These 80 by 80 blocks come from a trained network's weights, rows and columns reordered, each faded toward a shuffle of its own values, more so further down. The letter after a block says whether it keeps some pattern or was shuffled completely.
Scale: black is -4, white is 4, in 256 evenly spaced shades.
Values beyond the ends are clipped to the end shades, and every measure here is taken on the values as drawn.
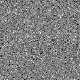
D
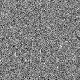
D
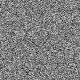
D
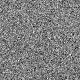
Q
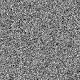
D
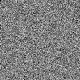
D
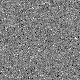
Q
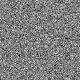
D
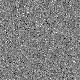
Q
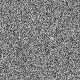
Q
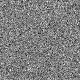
Q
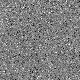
Q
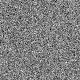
Q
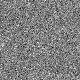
Q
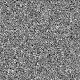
D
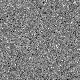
Q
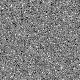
Q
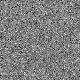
D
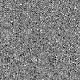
D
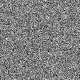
Q
